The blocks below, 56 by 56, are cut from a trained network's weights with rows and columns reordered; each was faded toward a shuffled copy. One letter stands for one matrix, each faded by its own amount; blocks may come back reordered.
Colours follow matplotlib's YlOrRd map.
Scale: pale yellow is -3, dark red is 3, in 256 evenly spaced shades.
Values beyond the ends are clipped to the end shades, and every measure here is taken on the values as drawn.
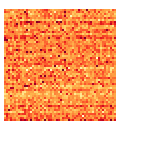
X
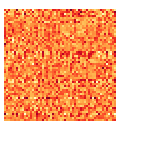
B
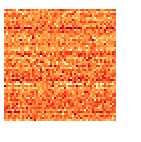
X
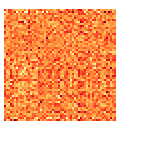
B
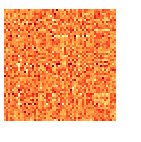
B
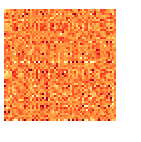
B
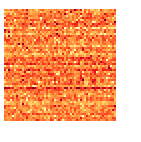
X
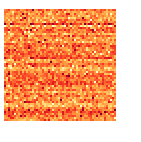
X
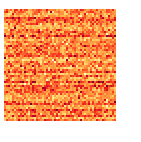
X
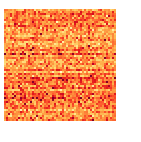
X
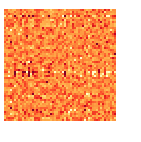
B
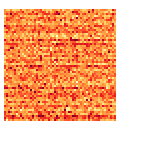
X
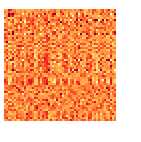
B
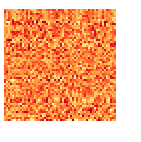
B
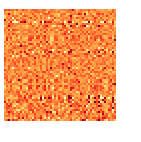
B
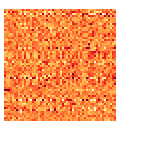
B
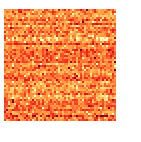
X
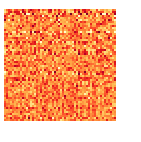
B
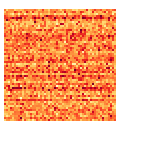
X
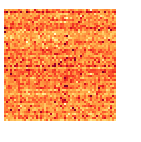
X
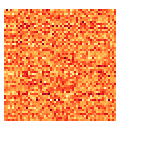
B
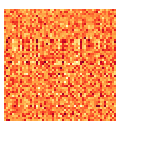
B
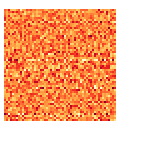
B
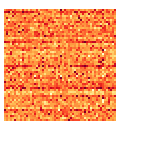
X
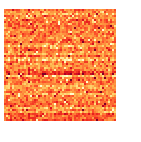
X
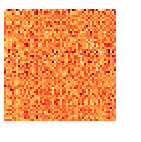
B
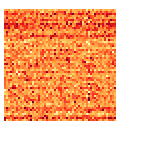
X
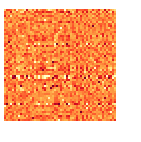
B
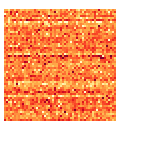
X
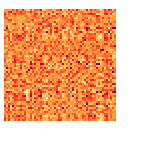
B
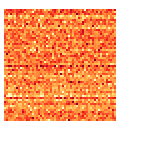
X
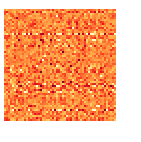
B
